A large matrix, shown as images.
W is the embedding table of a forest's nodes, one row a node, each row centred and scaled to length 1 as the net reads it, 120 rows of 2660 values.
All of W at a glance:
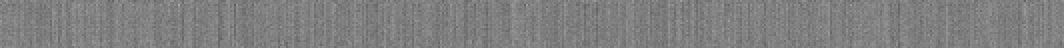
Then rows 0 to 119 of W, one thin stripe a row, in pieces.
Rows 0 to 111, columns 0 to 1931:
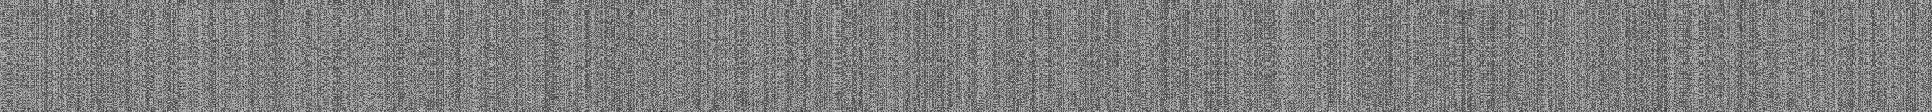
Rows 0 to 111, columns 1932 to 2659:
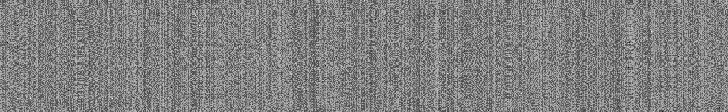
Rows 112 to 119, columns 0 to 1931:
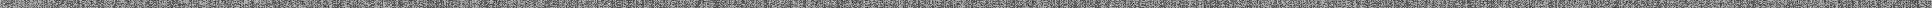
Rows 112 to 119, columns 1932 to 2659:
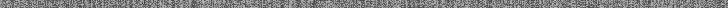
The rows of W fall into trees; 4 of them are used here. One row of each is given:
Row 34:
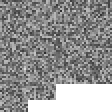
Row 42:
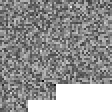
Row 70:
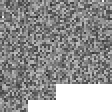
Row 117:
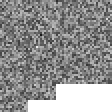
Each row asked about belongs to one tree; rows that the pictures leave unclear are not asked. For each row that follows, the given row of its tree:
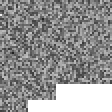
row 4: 42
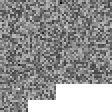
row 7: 34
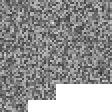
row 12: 70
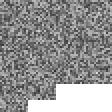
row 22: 70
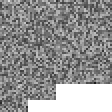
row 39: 117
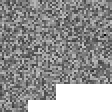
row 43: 70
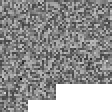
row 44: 42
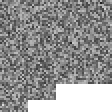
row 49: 117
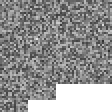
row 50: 42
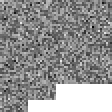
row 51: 34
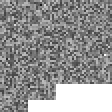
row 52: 34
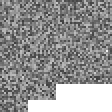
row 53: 42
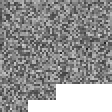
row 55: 70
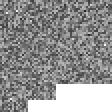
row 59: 42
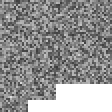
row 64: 34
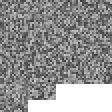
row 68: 117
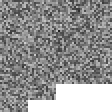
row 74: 34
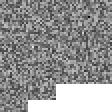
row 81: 70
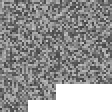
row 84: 34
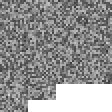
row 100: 117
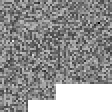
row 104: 34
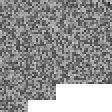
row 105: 117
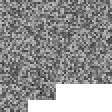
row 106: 34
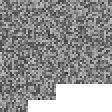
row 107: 70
